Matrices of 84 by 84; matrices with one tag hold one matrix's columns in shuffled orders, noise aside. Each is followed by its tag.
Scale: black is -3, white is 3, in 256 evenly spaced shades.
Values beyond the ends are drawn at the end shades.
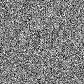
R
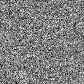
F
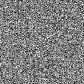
F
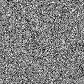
R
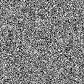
R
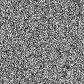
F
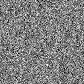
R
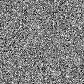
F
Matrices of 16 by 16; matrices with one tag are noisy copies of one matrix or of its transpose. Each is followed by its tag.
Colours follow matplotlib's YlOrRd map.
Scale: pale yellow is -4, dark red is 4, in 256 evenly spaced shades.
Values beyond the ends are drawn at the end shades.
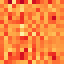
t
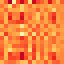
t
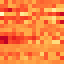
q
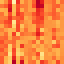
q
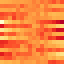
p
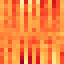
p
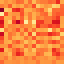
t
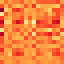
t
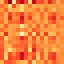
t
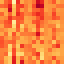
q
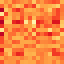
t
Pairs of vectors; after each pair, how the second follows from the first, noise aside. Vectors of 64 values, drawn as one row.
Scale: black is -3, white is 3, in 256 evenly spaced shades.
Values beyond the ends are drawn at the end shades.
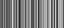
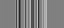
partly zeroed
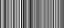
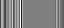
partly zeroed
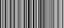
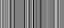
partly zeroed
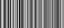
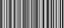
wrapped around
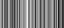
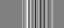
partly zeroed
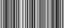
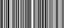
shuffled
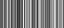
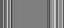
partly zeroed
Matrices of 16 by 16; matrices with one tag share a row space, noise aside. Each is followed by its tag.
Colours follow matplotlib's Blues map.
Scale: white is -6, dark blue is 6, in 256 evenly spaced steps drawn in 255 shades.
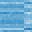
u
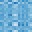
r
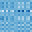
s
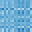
s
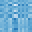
r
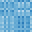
s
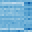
u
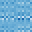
s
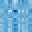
r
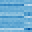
u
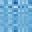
r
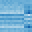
u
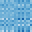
s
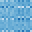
s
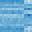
u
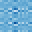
r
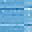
u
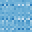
s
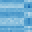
u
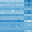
u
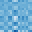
r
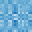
r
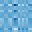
r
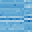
u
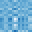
r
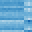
u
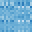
s
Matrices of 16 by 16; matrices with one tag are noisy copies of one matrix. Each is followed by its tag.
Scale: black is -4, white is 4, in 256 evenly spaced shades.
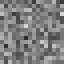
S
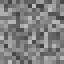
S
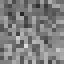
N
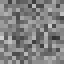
S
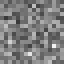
S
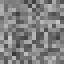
S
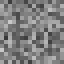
S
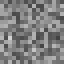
S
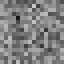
S
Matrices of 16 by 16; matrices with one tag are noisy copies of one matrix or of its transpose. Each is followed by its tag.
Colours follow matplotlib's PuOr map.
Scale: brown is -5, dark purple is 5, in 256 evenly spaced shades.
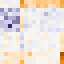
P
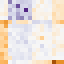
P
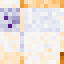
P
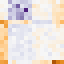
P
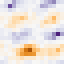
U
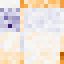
P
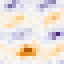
U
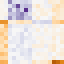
P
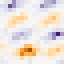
U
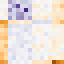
P
